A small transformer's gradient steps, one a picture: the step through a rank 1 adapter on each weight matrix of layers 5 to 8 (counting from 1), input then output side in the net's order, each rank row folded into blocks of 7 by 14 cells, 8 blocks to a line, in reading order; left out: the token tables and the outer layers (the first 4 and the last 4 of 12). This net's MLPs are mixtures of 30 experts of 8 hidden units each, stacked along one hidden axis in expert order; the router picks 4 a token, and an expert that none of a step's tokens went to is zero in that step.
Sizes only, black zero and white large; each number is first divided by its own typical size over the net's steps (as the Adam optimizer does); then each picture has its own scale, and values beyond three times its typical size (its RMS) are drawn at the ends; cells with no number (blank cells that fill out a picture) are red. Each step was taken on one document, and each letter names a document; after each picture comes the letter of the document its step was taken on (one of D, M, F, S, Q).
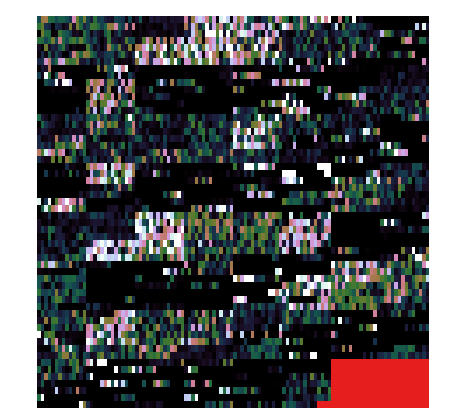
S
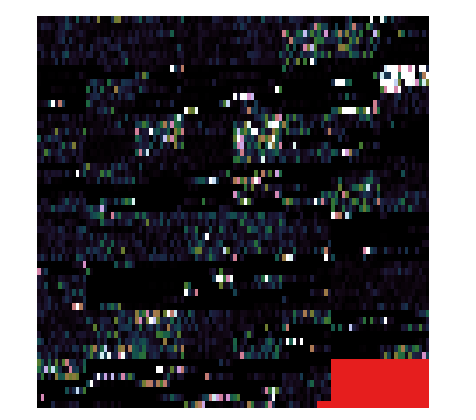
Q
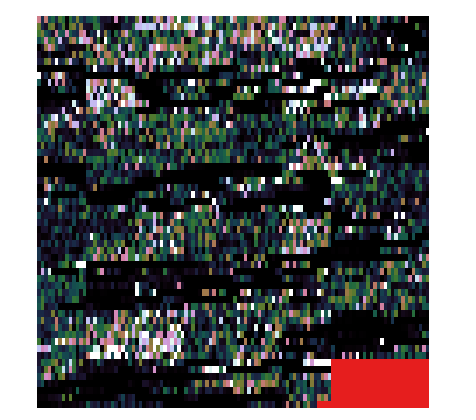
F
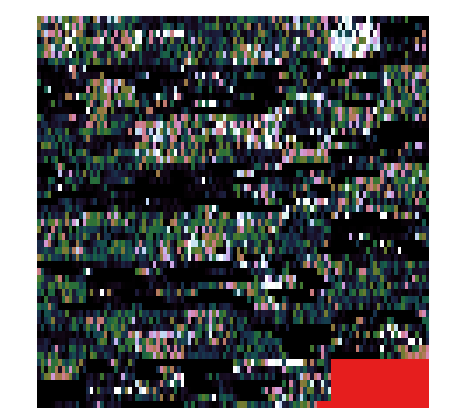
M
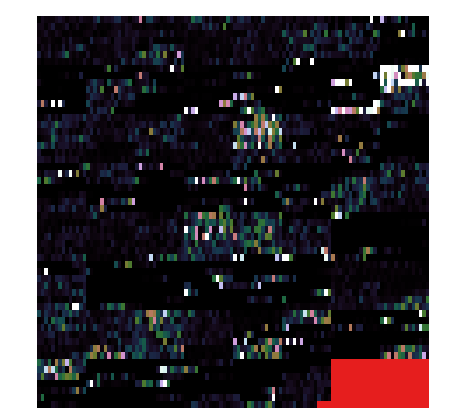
Q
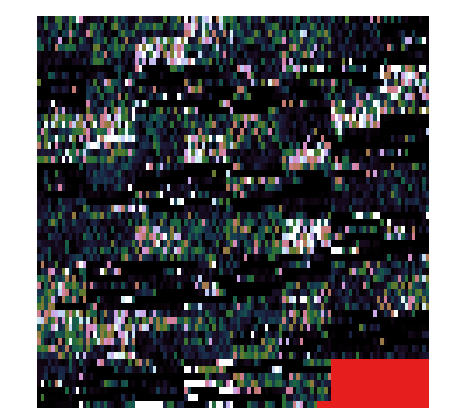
F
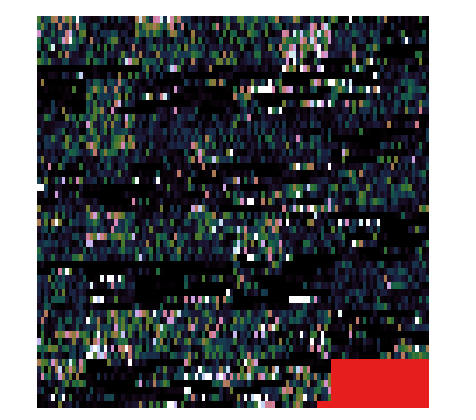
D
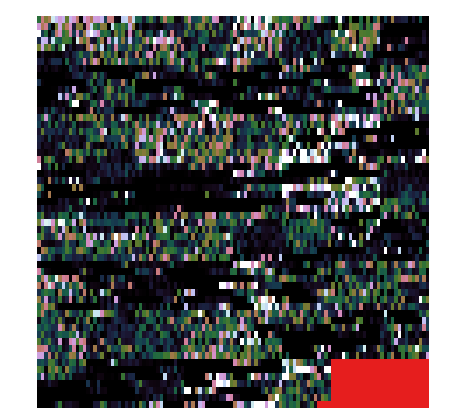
M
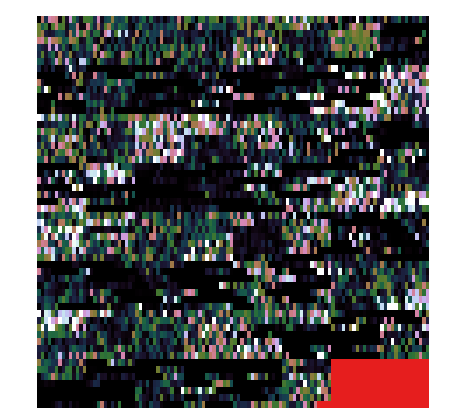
M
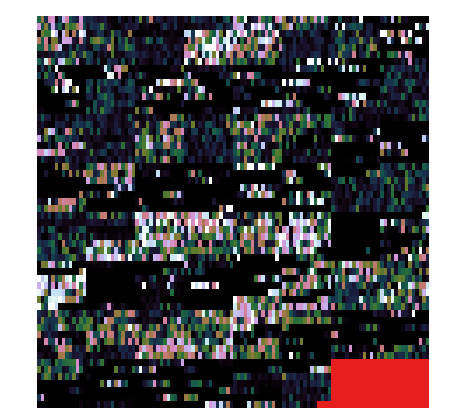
S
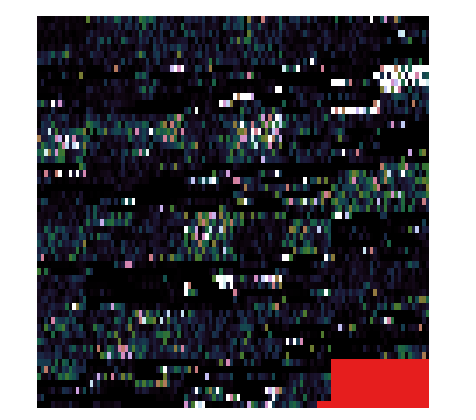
Q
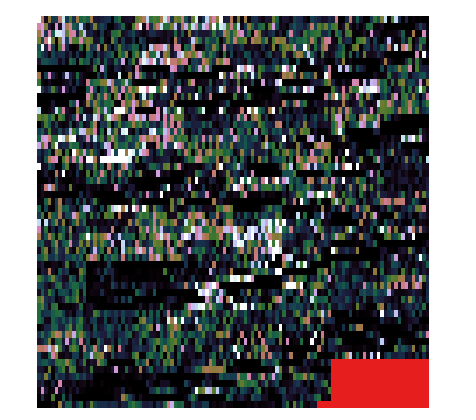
F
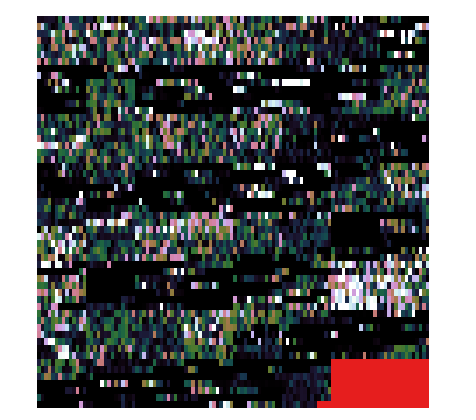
S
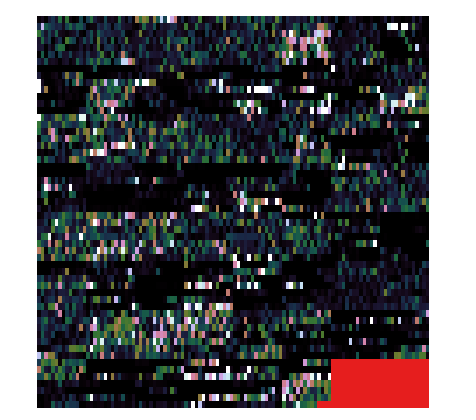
D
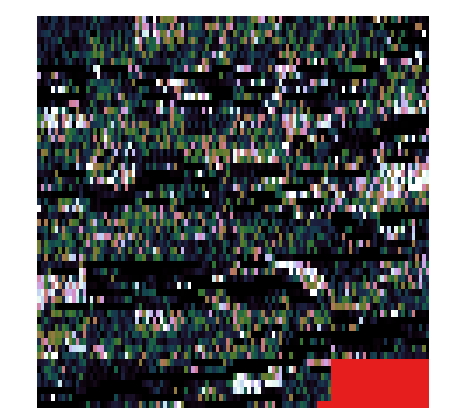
F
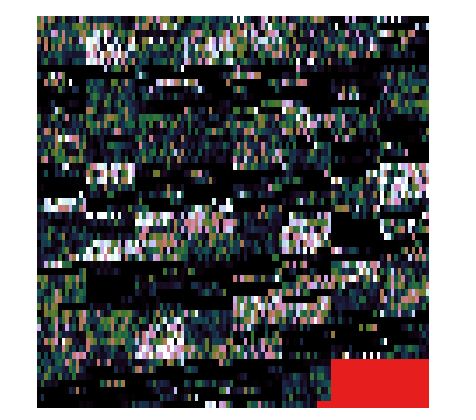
S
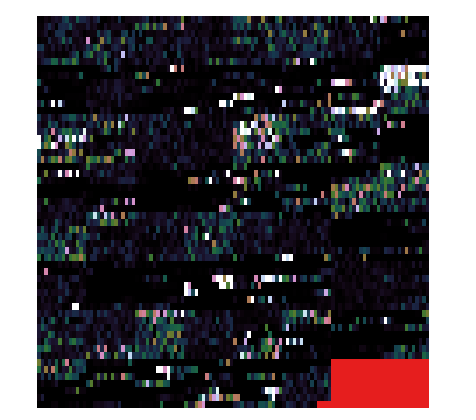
Q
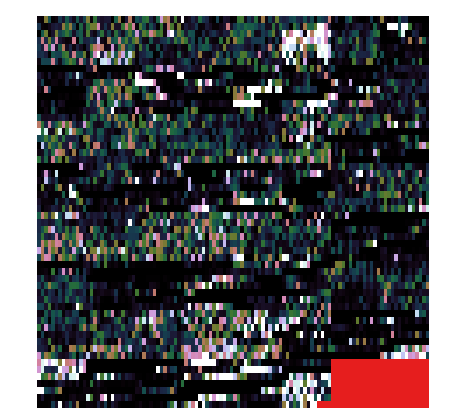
D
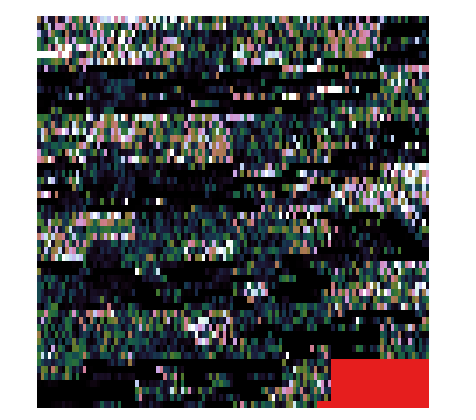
M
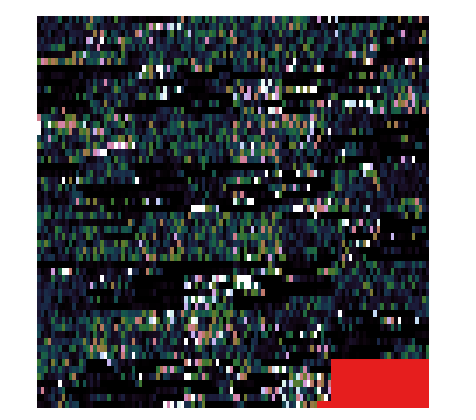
D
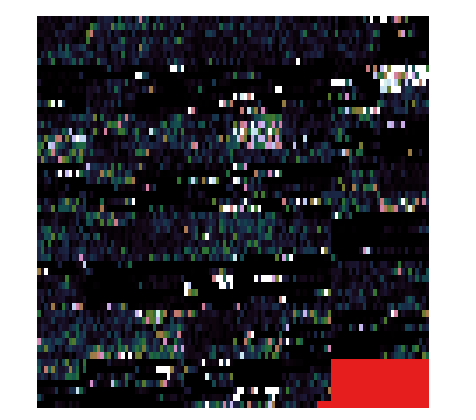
Q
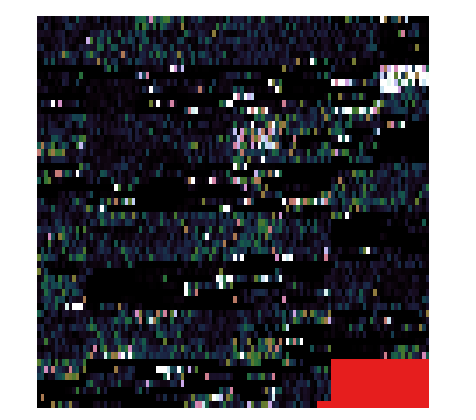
Q
